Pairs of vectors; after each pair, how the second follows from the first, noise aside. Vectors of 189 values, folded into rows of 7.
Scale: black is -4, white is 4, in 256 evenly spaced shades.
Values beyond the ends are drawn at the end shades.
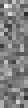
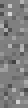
partly zeroed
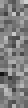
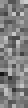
copied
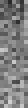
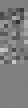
partly zeroed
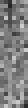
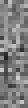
wrapped around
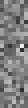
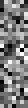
scaled up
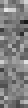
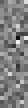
shuffled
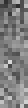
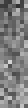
copied
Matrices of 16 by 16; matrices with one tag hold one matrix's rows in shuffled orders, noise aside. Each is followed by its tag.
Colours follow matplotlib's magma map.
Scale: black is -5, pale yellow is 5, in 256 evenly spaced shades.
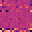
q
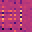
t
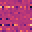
q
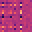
t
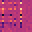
t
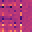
t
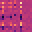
t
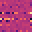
q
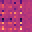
t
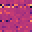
q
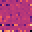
q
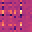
t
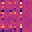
t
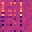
t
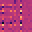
t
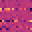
q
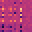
t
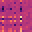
t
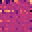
q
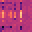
t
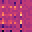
t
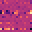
q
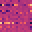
q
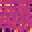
q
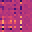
t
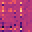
t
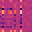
t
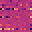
q
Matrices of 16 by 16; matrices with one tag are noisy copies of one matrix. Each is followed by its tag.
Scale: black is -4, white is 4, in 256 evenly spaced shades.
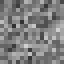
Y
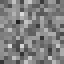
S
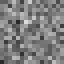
S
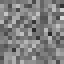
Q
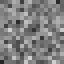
S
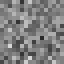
S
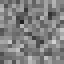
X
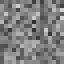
Q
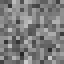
S
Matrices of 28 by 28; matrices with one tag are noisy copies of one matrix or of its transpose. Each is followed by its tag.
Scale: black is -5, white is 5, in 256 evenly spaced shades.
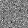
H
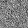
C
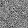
C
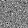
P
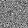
P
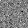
H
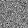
P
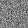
C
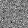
H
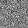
C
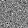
P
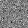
H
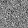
C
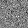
C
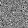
P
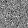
C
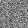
H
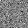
H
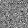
H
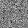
H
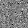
H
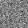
H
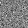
P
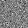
P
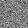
P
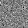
P
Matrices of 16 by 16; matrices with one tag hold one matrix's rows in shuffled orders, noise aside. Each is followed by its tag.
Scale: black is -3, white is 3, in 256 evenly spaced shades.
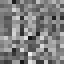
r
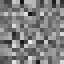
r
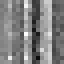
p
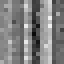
p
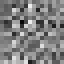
r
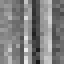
p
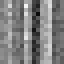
p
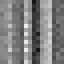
p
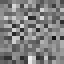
r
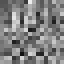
r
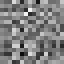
r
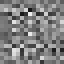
r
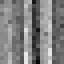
p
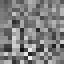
r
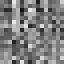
r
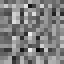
r
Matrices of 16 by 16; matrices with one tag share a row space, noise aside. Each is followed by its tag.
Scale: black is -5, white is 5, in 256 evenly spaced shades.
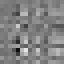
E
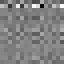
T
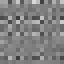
T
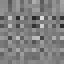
T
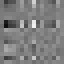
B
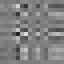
E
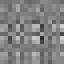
T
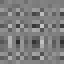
T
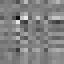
E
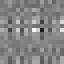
T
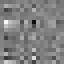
B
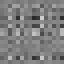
T
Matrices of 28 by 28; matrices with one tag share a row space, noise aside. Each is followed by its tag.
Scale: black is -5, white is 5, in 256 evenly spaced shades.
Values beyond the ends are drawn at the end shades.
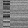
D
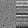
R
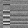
D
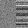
R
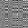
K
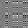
K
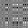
K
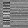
D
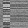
D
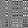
K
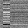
D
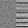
R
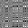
K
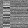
D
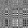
K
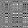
K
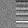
R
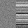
R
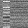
D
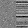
R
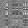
K
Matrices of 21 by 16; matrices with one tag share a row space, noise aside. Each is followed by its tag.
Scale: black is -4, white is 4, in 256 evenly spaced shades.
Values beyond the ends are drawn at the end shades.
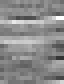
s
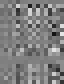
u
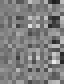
u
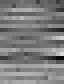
s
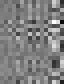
u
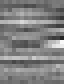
s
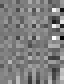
u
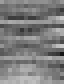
s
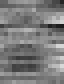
s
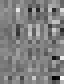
u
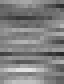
s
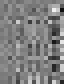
u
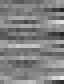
s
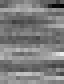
s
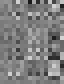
u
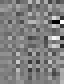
u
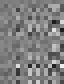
u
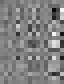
u
